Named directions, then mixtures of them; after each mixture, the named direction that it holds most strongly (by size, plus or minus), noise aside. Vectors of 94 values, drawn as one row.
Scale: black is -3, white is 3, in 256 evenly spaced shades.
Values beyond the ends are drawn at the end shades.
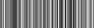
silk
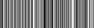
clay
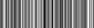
clay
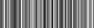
silk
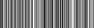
clay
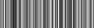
silk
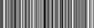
clay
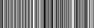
clay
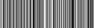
clay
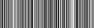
clay
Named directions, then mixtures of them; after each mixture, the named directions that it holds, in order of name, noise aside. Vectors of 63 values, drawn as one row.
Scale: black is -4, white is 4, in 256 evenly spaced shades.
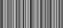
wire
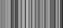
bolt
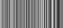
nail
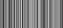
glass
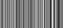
nail, wire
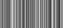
bolt, nail, wire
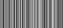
glass, nail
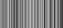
bolt, glass, nail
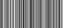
bolt, glass, wire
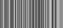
glass, nail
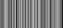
bolt, glass, wire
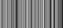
bolt, nail, wire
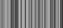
bolt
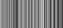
bolt, nail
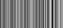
nail, wire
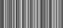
glass, wire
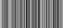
glass, nail, wire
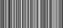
glass, wire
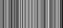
bolt, glass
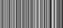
glass, nail, wire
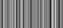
nail, wire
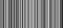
bolt, glass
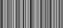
wire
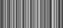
glass, nail, wire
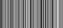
nail, wire
